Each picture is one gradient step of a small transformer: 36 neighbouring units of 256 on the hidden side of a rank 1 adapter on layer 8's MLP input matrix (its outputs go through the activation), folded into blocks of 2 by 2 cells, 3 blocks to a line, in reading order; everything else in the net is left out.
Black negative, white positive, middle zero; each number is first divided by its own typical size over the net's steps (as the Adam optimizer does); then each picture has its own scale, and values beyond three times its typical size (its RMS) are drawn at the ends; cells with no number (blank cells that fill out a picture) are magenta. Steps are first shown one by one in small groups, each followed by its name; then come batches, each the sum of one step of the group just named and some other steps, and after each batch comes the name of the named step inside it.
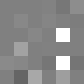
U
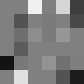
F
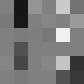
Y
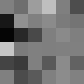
U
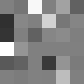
U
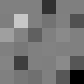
U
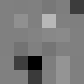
U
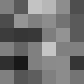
Y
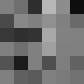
F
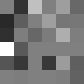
Y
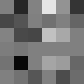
Y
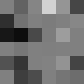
Y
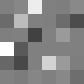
U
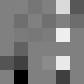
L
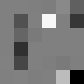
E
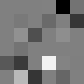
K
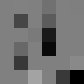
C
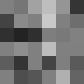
E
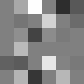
K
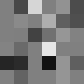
L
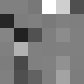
L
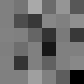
C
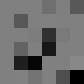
C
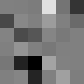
K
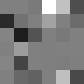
E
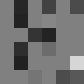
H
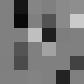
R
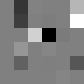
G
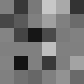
H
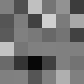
G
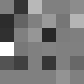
G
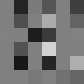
H
